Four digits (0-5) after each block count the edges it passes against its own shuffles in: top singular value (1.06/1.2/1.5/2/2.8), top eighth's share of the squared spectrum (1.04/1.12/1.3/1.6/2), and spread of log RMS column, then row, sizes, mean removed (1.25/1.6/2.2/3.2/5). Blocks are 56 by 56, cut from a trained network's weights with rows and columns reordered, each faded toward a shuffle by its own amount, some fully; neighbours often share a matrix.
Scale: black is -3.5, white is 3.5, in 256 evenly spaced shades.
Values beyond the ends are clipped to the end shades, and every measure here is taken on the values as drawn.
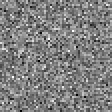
0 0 0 0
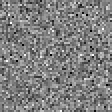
0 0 0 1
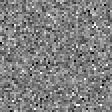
0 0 0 0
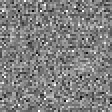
2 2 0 1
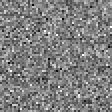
0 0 0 0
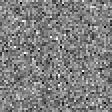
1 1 0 0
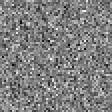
1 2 1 0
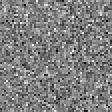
0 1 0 0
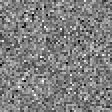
0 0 0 0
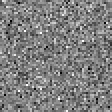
1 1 0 0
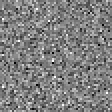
0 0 0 0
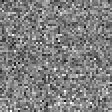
2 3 1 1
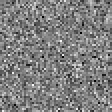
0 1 1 0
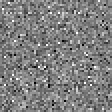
2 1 0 1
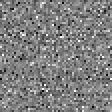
3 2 0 1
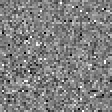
2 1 0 1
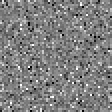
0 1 0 0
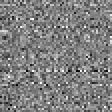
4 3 0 3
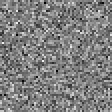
2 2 0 0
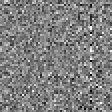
3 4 2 1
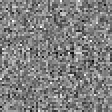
3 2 0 1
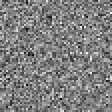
3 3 0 1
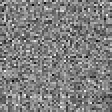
3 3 0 2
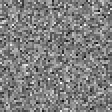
1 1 0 0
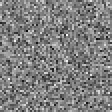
1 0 0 0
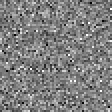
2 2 0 1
